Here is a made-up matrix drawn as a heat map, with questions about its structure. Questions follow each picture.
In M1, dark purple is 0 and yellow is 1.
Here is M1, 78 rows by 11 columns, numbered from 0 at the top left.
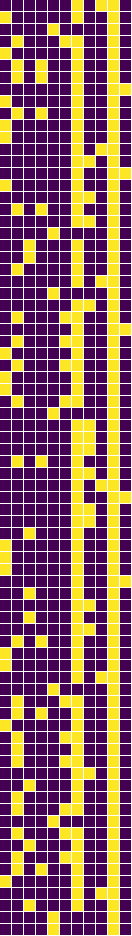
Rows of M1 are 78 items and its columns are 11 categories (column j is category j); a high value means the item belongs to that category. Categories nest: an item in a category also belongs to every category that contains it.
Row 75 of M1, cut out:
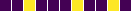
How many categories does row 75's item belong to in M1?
3
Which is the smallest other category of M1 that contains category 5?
1
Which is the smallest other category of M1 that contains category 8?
6
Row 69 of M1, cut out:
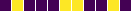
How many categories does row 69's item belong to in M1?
4
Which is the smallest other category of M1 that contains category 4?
9
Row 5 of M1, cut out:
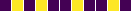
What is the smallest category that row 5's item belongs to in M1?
3
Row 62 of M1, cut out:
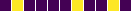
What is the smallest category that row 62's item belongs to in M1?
1
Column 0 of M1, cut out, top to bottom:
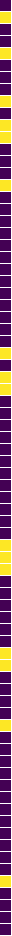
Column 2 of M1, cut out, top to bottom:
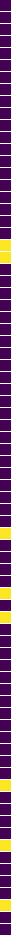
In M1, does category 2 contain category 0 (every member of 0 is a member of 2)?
no
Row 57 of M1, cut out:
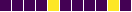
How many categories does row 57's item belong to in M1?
2
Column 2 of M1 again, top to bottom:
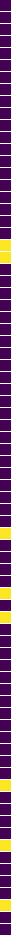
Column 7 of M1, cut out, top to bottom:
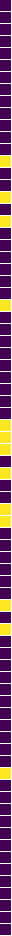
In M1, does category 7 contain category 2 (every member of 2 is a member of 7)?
no
